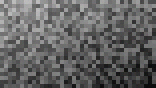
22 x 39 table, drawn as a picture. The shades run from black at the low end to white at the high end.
Stripes: none. Slope: up to the top left. Mirror symmetry: none. Ninth with the highest average: top left.
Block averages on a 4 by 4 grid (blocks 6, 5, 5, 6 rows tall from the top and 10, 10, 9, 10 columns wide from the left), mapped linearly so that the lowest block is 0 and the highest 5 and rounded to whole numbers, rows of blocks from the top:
5 4 4 3 | 4 4 3 2 | 3 2 2 2 | 2 2 1 0
